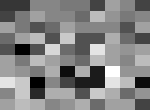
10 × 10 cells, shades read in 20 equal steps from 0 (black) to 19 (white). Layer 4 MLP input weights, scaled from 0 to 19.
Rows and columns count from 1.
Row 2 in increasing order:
5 8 9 9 10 10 10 11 12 14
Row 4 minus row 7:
-4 1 5 -7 14 -7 4 -6 -3 -6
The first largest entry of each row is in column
8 7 1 5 7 3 8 1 2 2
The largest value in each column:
17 15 14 16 15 13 17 19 14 14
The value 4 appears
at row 1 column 1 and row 1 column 2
